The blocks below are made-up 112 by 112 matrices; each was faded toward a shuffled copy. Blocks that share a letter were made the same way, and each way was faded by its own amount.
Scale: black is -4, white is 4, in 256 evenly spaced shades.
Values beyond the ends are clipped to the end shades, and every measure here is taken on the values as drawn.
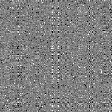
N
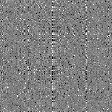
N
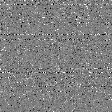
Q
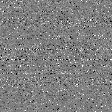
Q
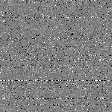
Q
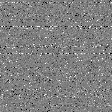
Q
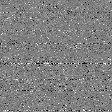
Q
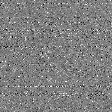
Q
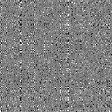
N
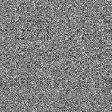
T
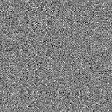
T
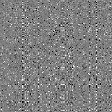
N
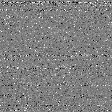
Q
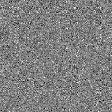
T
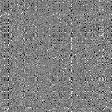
N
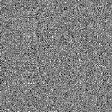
T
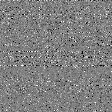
Q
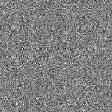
T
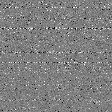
Q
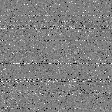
Q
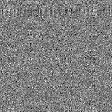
T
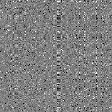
N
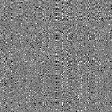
N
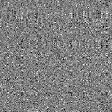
T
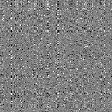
N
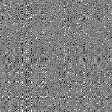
N
